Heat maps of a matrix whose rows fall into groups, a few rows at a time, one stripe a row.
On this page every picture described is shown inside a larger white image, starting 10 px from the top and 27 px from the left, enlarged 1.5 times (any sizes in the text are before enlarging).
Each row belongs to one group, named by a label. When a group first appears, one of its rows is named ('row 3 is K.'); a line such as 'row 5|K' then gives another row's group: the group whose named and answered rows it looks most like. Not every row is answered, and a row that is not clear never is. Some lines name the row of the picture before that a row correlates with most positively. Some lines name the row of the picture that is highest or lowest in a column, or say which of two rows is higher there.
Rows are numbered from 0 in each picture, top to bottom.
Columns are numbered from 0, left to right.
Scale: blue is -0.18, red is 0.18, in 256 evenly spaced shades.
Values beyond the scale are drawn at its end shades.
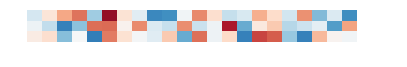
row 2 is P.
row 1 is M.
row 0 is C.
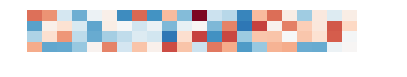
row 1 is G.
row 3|M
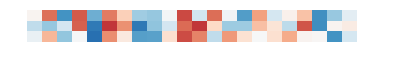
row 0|C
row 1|C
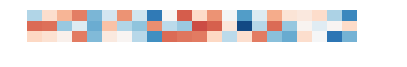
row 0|C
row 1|P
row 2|C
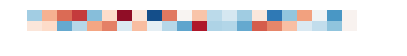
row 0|C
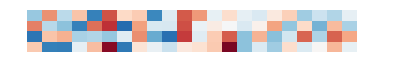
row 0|C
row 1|M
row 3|M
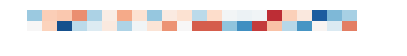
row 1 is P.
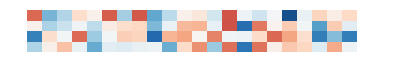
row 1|G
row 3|G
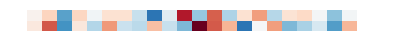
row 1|P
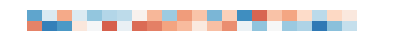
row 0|G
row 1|M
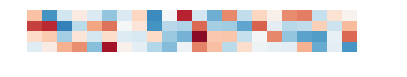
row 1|P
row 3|C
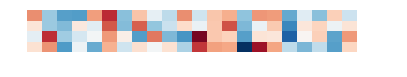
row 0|M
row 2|P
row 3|P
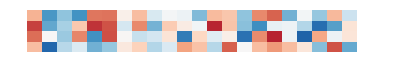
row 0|M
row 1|M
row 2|P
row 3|G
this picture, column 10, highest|3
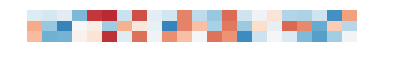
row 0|M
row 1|G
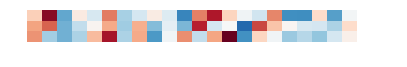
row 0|P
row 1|P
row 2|M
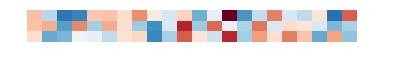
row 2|G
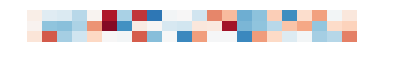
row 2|P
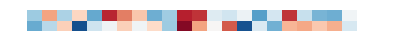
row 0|C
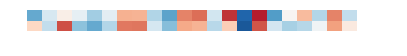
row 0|G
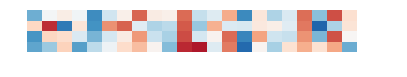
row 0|G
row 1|C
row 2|G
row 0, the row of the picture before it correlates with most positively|0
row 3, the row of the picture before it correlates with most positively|0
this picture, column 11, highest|3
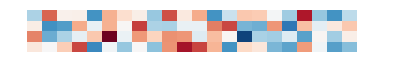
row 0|C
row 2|M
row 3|C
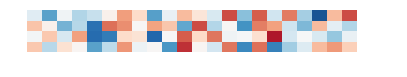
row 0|G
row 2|C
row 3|G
